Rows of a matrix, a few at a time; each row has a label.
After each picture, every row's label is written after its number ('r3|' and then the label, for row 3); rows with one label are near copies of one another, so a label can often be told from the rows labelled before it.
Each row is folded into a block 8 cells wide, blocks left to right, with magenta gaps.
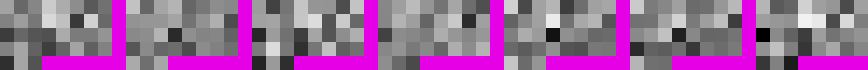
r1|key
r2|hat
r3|key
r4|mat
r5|hat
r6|hat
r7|key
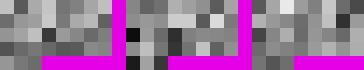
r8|hat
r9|key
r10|mat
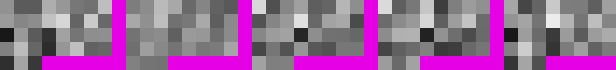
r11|key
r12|mat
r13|hat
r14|hat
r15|key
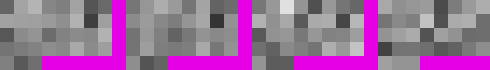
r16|mat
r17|mat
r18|mat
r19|hat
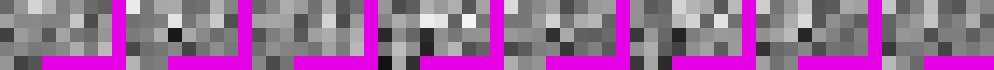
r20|mat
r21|hat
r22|mat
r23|key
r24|hat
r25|key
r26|hat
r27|hat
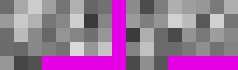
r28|mat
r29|key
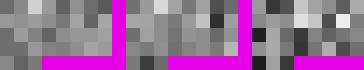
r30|mat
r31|mat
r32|key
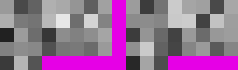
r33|key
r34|key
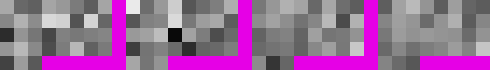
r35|key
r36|hat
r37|mat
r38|mat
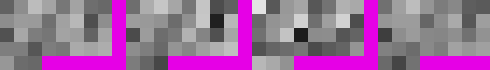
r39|mat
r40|mat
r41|hat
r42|mat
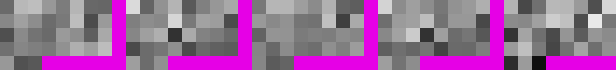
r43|mat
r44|hat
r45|mat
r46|hat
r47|key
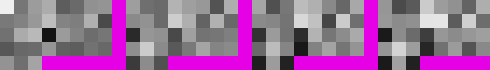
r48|hat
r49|key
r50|key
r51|key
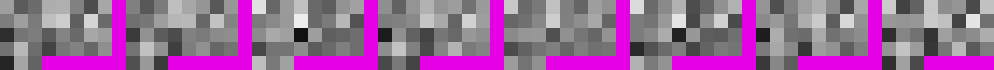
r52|key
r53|key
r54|hat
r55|key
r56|hat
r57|hat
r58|key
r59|key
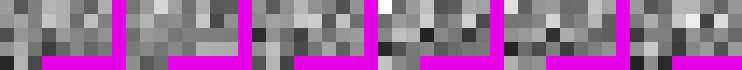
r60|key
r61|mat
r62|key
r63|hat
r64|hat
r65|key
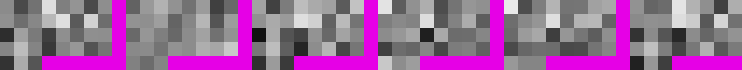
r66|key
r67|mat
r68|key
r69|hat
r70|hat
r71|key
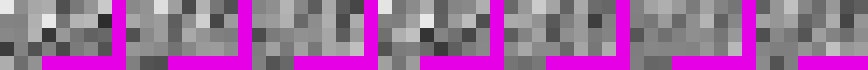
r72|hat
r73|mat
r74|mat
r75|hat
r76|mat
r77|mat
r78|mat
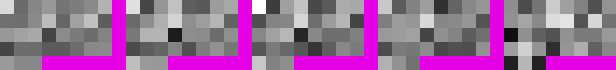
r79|hat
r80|hat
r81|hat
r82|hat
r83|key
